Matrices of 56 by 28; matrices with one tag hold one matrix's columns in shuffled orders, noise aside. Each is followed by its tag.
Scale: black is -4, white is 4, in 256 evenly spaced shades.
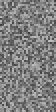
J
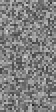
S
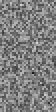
S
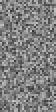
S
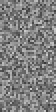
S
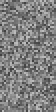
S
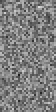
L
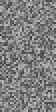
J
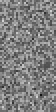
S
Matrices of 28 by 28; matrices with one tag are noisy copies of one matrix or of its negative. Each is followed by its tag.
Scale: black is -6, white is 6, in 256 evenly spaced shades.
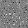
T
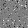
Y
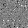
Y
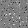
T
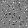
T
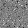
Y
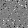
Y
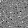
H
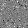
Y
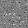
T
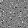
H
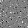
H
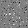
T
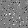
T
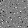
H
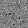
T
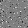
H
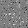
T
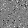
Y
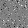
Y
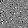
H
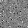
H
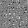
T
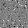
Y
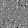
Y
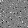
H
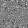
Y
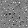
T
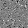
Y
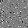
H
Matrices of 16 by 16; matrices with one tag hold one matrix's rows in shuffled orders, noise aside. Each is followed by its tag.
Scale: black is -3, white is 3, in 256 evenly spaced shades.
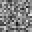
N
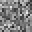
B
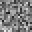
B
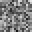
N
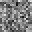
N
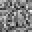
N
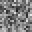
N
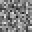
N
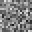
B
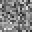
B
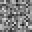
N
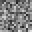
N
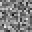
B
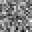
N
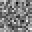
N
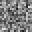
N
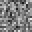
N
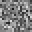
B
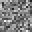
B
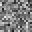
B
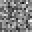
N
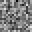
N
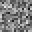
B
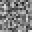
N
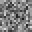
N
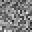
B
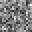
N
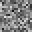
B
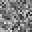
B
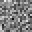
B
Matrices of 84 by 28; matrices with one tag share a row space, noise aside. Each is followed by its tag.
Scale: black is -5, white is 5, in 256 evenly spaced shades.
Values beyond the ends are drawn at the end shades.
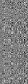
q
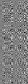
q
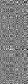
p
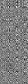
p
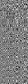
p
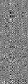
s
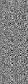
q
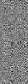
q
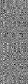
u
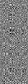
s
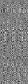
u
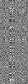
s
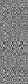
u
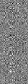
s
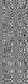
q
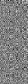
p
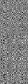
u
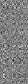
u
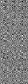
u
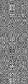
s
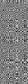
p
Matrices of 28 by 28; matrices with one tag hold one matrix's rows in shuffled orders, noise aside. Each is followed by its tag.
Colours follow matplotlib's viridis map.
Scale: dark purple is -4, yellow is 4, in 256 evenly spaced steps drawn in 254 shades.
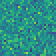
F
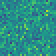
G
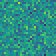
F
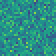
F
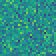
F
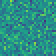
F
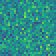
G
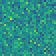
F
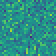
F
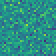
F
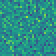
F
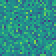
F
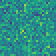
G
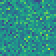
G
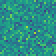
F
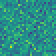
F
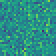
G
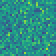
G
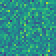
G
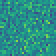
G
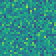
F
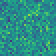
G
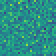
F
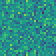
F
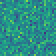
F
